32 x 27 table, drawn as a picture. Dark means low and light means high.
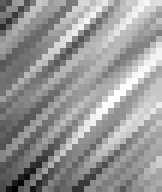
On average the colour sits 60% of the way up the scale. The bottom left is the ninth with the lowest average. There is an overall slope up to the top right. The grain runs diagonally up to the right. The halves do not mirror each other.
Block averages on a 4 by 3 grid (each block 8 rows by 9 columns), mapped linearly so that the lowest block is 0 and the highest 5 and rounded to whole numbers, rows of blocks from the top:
245
235
145
023
